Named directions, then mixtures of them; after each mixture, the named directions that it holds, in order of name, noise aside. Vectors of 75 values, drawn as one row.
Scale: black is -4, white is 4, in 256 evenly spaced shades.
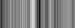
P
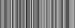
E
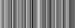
E, P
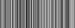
E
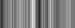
P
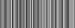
E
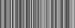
E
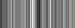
E, P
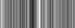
P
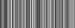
E, P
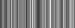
E, P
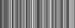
E, P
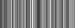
E, P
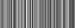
E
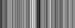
E, P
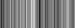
E, P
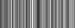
E, P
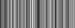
E, P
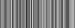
E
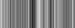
P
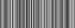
E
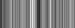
E, P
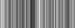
E, P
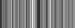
E, P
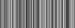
E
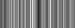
E, P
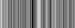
E, P
